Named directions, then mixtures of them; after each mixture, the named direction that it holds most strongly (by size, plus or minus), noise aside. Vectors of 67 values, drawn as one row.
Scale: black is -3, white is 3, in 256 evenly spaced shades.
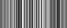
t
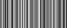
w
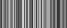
t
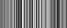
t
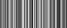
t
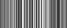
t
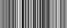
t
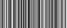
w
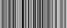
t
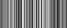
t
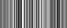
t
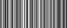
w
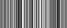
t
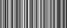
w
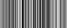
t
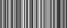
w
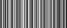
w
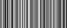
w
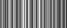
w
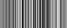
t
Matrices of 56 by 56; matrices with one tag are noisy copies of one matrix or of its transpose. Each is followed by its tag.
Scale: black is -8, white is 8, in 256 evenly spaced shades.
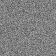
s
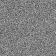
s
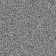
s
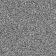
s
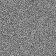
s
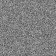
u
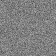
s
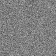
s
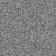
u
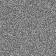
s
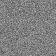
s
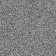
s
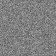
u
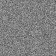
u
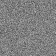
s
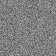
s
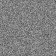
u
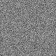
u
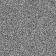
s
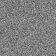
s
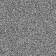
s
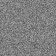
u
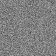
s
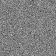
s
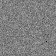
u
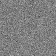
s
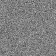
s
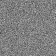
s
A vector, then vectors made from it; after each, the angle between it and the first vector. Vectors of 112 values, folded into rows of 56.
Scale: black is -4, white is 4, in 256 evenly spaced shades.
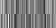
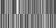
partly opposed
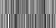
nearly parallel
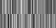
partly opposed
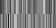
nearly opposite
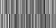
nearly parallel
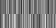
partly opposed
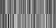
nearly opposite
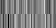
nearly opposite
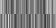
nearly parallel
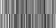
nearly parallel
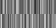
partly opposed
